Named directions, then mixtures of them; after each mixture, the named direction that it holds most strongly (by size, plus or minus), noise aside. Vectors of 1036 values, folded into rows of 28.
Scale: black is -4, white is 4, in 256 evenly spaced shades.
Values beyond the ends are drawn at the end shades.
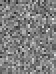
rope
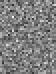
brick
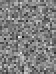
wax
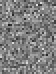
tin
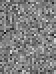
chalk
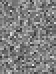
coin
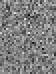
rope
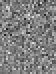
rope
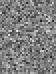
brick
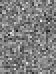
brick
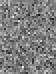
rope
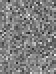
chalk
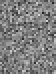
chalk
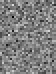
brick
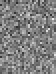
rope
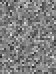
coin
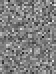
brick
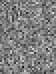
chalk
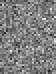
chalk
